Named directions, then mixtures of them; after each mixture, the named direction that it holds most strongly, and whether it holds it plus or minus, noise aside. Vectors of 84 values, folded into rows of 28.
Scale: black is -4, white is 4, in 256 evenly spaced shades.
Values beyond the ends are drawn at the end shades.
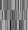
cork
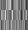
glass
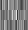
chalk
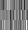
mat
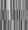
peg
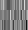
mat, minus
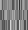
cork, minus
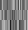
cork, plus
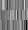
mat, minus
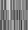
peg, plus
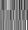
mat, plus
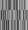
glass, minus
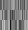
cork, plus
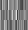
chalk, plus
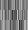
cork, plus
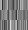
chalk, minus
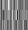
chalk, plus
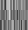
peg, plus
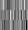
mat, minus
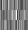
chalk, plus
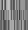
peg, plus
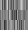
chalk, minus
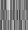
peg, plus
